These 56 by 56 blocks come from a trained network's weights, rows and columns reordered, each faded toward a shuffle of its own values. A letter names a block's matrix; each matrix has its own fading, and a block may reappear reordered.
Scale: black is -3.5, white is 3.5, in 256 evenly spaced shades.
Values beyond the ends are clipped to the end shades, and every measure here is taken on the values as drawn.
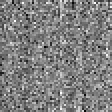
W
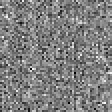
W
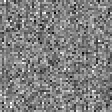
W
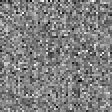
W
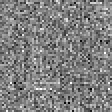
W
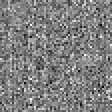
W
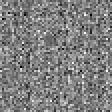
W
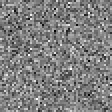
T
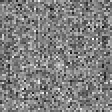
W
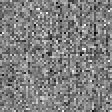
W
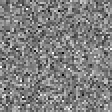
T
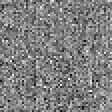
W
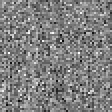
W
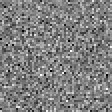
T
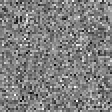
T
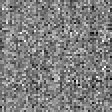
W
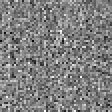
W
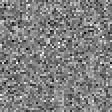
T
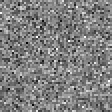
T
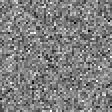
T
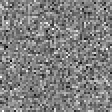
T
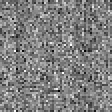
W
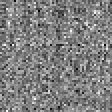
W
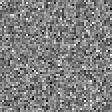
T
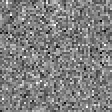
T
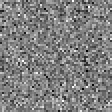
T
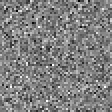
T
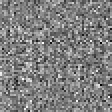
W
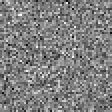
T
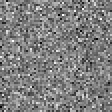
T
